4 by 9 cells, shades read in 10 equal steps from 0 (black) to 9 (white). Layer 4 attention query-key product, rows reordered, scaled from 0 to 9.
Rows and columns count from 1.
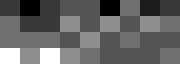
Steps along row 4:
down up down down down same same up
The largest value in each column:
9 5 9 5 5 5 4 5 4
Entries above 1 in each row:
6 9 9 9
